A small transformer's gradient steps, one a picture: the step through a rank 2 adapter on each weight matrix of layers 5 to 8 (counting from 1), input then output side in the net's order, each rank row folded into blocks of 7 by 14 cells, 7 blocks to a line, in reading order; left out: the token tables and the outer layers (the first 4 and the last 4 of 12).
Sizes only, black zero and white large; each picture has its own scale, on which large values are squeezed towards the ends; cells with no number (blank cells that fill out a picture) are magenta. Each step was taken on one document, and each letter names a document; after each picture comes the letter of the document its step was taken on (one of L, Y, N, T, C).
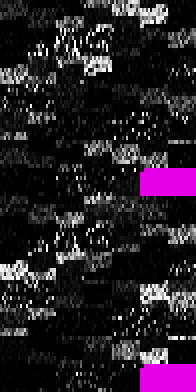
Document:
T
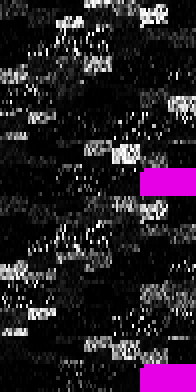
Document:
T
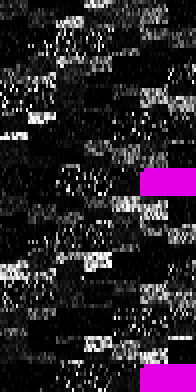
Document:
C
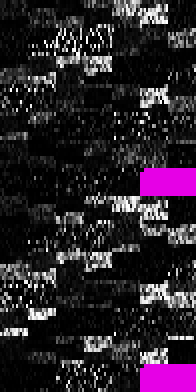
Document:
C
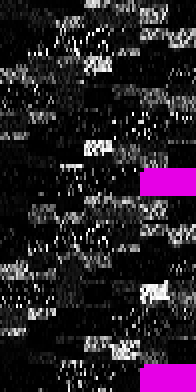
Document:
T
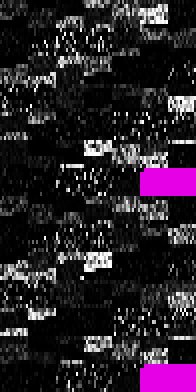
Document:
C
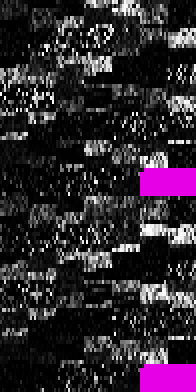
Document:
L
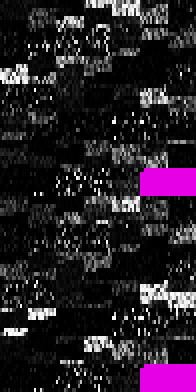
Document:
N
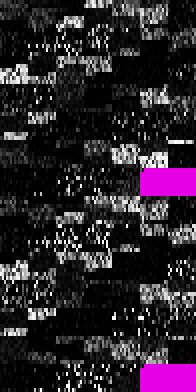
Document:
N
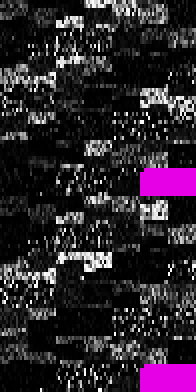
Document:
C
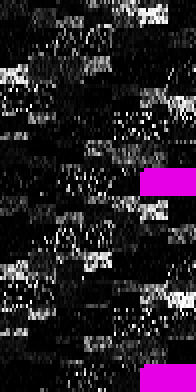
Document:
C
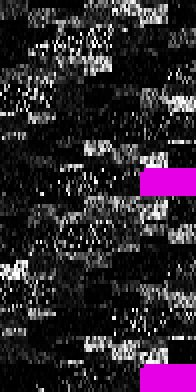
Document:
L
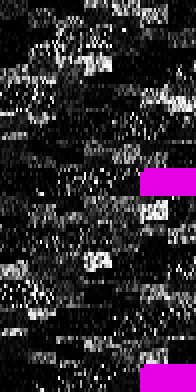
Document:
L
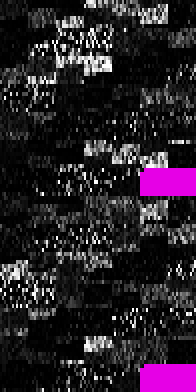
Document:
L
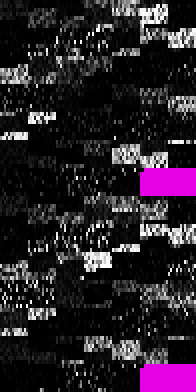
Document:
T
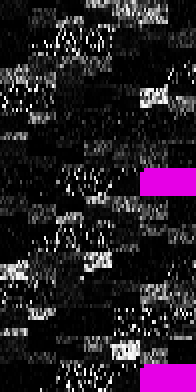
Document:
C
